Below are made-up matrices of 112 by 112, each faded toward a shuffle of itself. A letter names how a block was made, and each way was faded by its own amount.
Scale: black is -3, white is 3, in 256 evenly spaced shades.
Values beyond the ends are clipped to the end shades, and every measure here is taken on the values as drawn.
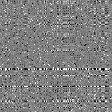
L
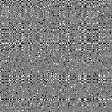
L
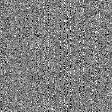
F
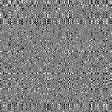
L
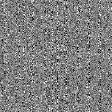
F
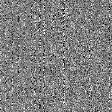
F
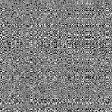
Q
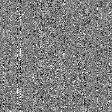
F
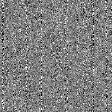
F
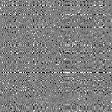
L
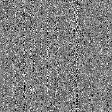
F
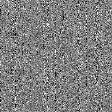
F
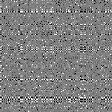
L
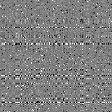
L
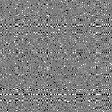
L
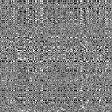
Q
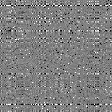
L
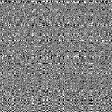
Q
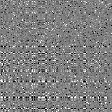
L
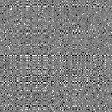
L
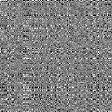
Q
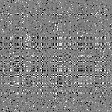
L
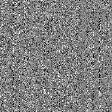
F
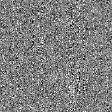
F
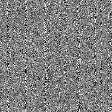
F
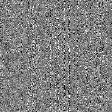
F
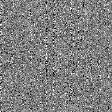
F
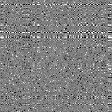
L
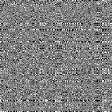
Q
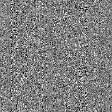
F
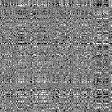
Q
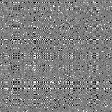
L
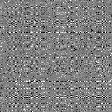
L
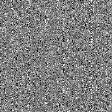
F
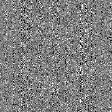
F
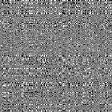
Q
